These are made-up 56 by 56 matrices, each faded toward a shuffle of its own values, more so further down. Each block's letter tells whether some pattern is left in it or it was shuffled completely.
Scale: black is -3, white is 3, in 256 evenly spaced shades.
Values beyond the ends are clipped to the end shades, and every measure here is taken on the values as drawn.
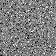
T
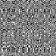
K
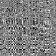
K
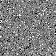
T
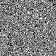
T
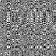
K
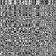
K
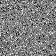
T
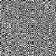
K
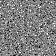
T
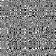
K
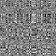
K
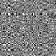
K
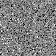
T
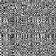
K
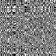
K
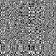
K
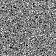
T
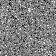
T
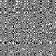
K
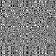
K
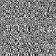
K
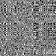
K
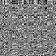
K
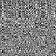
K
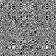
K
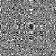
K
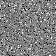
T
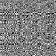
K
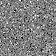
T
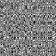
K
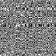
K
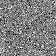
T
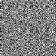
K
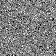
T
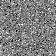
T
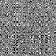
K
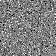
T
